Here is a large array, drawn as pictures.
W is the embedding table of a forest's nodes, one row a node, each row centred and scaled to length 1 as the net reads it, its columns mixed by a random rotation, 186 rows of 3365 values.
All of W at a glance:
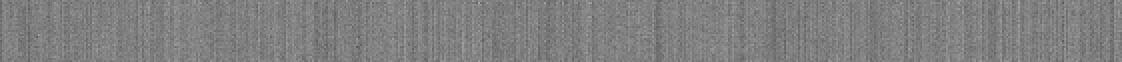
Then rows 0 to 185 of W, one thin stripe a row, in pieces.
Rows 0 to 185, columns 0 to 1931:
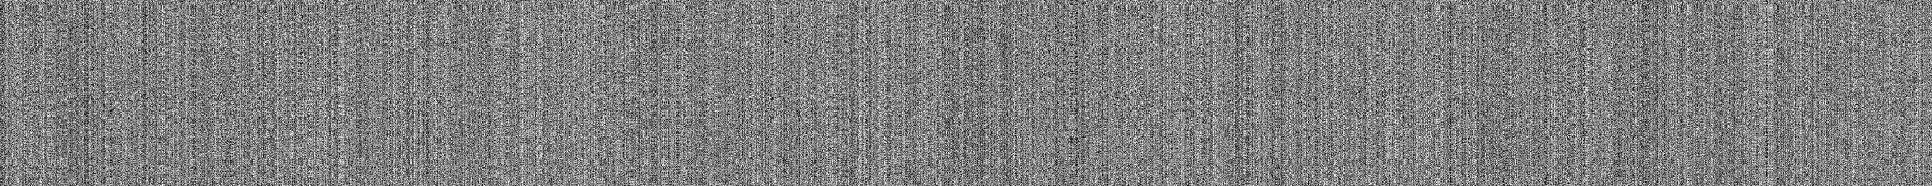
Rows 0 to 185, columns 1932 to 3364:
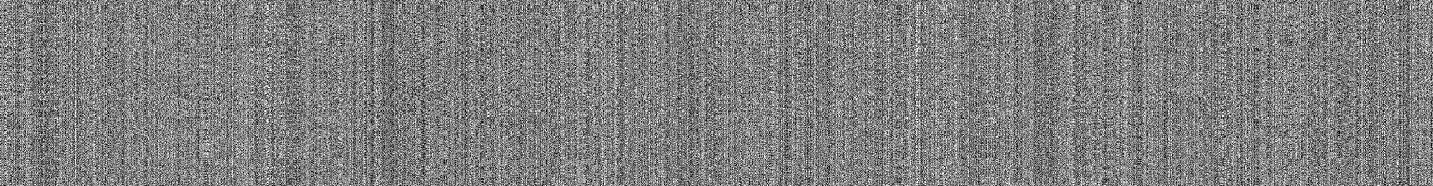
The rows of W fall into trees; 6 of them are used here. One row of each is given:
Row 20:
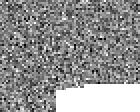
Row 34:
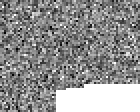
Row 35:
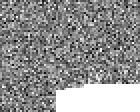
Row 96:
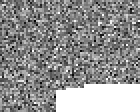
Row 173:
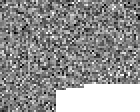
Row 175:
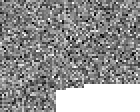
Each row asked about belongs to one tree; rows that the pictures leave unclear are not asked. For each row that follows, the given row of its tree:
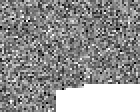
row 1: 173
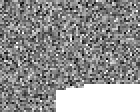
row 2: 175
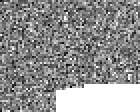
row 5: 20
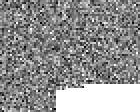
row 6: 20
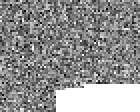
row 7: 20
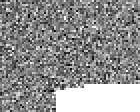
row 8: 20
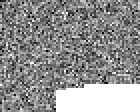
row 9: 20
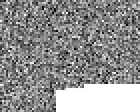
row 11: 20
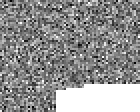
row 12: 173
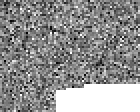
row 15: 34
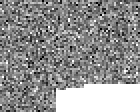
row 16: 35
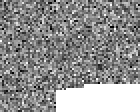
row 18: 34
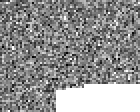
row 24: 20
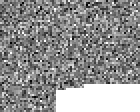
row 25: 175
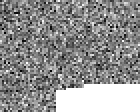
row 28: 34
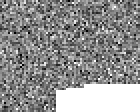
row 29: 173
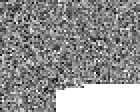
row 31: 20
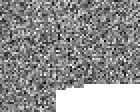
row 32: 175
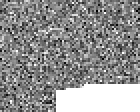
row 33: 173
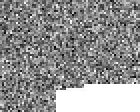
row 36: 34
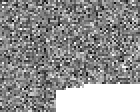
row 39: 35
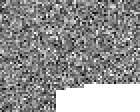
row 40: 173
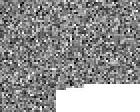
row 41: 175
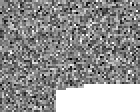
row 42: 175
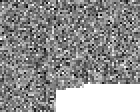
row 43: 35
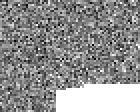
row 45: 35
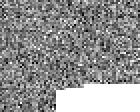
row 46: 173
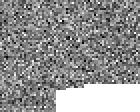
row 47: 175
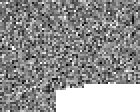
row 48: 20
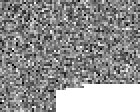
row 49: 20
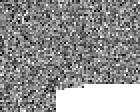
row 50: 20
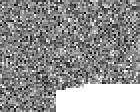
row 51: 35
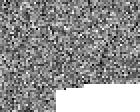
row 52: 34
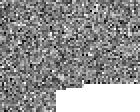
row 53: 34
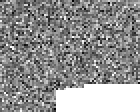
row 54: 20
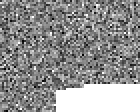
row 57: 34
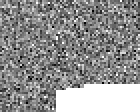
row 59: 173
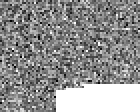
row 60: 20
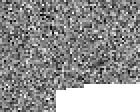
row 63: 34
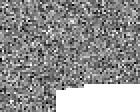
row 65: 173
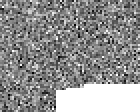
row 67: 173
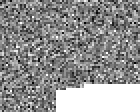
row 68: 173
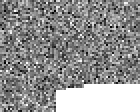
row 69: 34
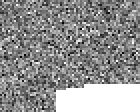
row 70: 175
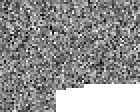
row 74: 34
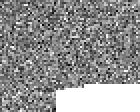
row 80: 20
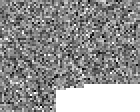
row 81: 175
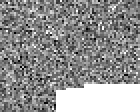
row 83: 173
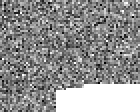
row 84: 34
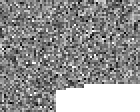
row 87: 175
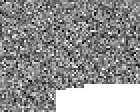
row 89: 175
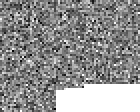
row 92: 20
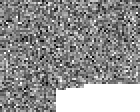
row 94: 35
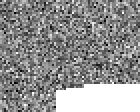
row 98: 34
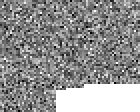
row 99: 34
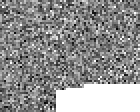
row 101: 173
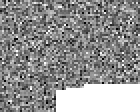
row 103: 173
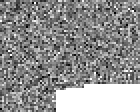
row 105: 20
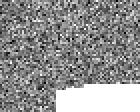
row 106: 175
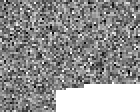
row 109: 34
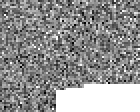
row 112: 173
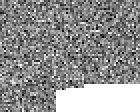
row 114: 175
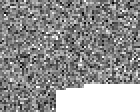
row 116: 173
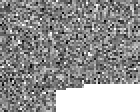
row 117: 34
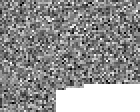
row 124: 175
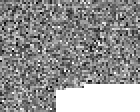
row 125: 20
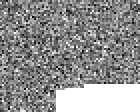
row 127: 20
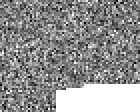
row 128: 173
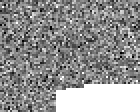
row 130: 34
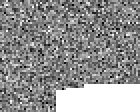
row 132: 173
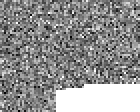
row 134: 34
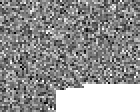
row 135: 173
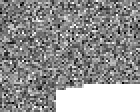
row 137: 175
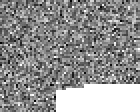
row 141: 96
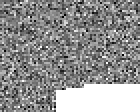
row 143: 173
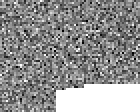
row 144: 175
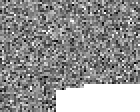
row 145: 173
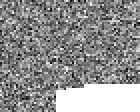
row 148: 96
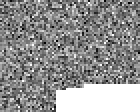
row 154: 173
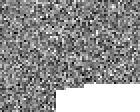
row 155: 173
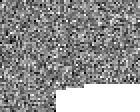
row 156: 96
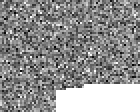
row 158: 34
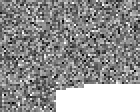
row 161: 175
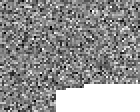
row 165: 34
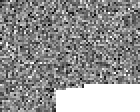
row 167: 20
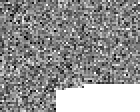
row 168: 20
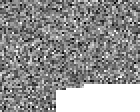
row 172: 173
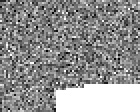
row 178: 20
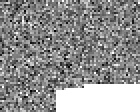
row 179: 20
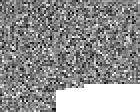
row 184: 20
